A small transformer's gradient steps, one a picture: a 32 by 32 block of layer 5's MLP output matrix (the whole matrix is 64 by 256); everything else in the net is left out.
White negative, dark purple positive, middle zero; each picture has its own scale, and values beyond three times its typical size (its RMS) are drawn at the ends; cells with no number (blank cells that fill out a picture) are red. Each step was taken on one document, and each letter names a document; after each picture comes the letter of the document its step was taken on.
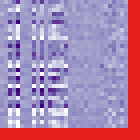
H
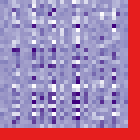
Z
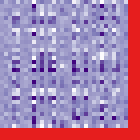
Z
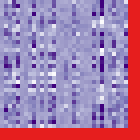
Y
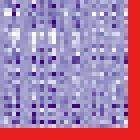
Y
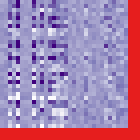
H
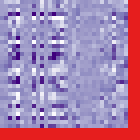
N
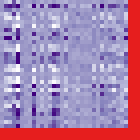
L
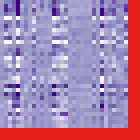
L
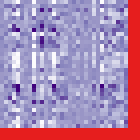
Y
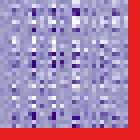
Z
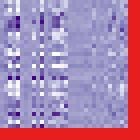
N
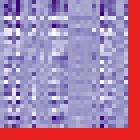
L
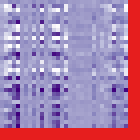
N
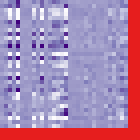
H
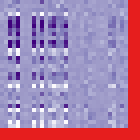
H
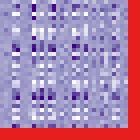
Z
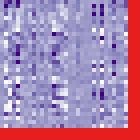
L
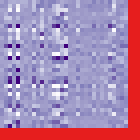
H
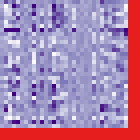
Y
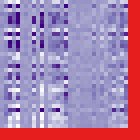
N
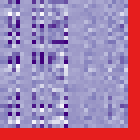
N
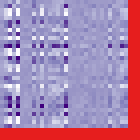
H
